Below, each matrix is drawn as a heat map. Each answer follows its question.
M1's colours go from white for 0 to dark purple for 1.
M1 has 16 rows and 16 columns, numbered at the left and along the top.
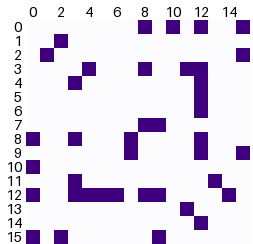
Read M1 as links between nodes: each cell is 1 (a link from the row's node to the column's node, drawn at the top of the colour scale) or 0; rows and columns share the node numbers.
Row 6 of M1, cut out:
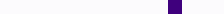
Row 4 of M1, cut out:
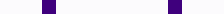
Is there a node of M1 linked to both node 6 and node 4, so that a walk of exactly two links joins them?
yes
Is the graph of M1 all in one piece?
yes
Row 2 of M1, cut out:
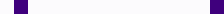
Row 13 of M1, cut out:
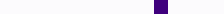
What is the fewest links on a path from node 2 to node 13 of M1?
6
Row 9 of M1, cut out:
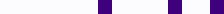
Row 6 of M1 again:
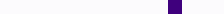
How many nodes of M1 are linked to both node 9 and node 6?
1
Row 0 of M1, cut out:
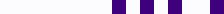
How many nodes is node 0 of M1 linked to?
4
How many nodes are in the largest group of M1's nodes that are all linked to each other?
3
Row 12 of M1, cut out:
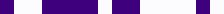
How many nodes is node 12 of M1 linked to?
8
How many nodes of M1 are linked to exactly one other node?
6
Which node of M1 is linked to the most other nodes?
node 12
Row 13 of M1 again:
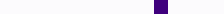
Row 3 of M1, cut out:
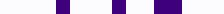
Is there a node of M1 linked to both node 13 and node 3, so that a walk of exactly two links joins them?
yes
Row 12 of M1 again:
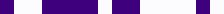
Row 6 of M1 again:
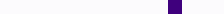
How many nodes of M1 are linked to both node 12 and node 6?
0
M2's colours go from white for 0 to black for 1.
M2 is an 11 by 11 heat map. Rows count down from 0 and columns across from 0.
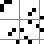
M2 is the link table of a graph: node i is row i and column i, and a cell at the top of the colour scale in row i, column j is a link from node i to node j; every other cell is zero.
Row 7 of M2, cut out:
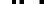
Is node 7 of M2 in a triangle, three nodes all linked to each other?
no
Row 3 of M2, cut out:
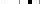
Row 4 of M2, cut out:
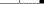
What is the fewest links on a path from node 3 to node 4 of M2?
3
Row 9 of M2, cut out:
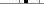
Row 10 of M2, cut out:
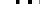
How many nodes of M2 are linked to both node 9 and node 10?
0
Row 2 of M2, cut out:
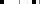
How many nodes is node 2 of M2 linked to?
2
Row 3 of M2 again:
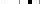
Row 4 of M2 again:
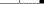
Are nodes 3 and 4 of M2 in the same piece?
yes
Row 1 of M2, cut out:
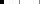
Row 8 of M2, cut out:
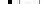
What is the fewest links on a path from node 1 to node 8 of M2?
3
